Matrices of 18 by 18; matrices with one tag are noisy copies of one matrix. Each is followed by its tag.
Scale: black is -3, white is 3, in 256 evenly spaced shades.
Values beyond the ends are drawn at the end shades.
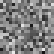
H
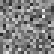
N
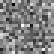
H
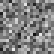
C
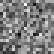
C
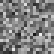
C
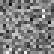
N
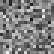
N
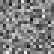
N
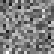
N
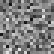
N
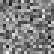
N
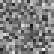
H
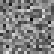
N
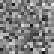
H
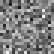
N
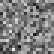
C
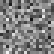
N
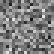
N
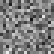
N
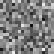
H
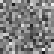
H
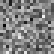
N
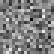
N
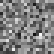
C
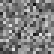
C
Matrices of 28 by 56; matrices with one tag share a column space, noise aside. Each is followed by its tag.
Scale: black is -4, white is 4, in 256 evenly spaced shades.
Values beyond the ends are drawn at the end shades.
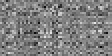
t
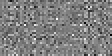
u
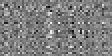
t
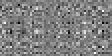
t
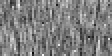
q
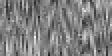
q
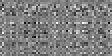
t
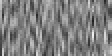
q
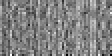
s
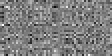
u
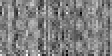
s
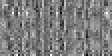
s
